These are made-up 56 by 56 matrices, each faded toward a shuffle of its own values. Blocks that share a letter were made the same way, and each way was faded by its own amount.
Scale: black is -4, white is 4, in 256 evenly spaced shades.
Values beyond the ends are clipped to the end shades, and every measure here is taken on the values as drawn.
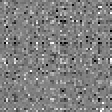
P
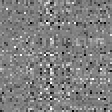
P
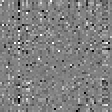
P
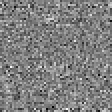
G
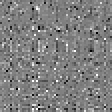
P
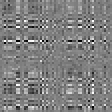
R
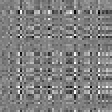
R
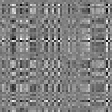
R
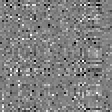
P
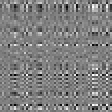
R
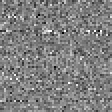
G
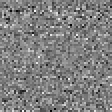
G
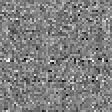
G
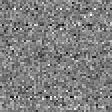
G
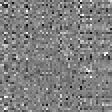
P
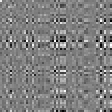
R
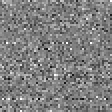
G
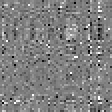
P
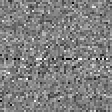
G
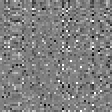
P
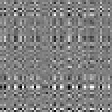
R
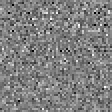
G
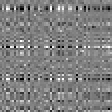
R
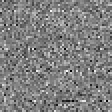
G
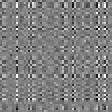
R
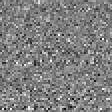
G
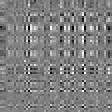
R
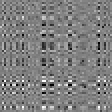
R
